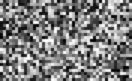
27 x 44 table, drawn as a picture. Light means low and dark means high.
Grain: fine. Histogram: flat. Slope: none. Odd rows or columns: none.
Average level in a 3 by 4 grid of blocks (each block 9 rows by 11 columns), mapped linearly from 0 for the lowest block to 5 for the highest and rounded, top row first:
4340 | 5101 | 1224
